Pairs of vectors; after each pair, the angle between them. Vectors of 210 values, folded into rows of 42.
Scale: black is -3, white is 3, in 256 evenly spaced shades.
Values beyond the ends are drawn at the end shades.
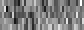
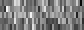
nearly opposite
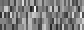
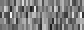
nearly parallel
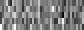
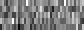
partly opposed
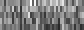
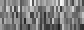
nearly parallel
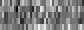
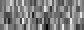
orthogonal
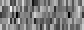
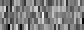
orthogonal
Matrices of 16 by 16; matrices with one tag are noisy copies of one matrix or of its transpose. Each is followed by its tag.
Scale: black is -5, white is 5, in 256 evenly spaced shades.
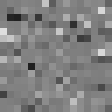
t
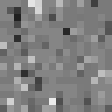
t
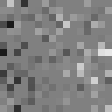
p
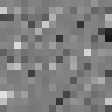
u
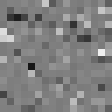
t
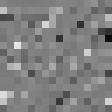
u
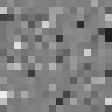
u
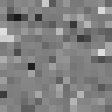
t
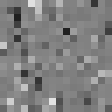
t
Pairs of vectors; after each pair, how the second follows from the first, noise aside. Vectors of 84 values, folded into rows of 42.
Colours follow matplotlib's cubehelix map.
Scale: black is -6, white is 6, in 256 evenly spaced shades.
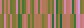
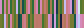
scaled up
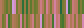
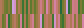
copied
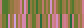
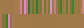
partly zeroed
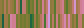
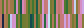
scaled up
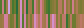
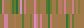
partly zeroed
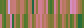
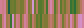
negated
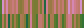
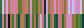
scaled up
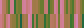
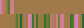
partly zeroed
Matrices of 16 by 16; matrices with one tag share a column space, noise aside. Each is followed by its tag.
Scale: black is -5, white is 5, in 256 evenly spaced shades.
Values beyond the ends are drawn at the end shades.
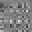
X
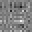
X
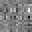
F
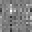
F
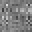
F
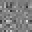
X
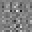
X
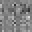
F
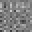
X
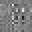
F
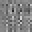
F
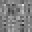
F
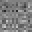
X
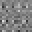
X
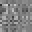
F
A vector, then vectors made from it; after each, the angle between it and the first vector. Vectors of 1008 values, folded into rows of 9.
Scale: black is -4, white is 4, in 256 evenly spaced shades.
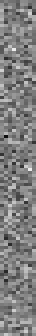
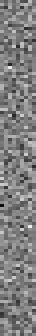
orthogonal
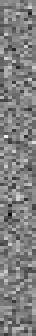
nearly opposite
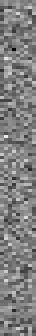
nearly opposite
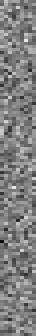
orthogonal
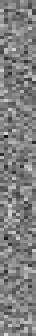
nearly parallel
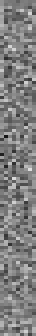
nearly parallel
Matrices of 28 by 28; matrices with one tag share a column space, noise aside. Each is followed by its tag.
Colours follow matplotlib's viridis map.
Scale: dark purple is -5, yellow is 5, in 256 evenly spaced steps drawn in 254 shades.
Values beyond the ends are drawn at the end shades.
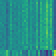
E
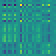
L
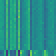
E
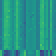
E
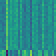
E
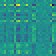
L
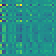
L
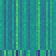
E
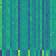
E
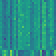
E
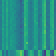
E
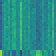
E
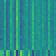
E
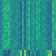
E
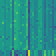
E
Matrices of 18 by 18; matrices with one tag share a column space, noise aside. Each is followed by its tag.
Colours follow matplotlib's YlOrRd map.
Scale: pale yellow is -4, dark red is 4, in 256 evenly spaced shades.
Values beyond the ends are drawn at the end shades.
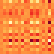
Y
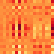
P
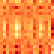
P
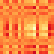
P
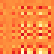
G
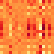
P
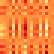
P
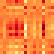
P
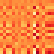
G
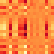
P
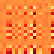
G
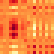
P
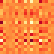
Y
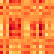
P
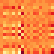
G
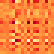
Y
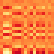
G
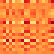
Y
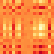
P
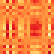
P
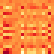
G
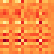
Y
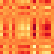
P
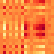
P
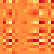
Y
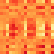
P
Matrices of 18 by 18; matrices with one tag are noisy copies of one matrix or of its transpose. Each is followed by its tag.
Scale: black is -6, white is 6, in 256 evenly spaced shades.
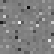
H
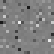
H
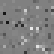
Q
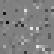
Q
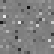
H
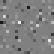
H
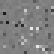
Q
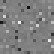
H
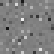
H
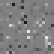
Q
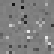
Q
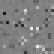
Q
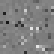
Q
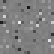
H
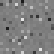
H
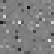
H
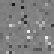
Q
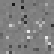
Q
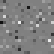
H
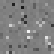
Q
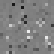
Q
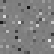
H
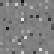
H
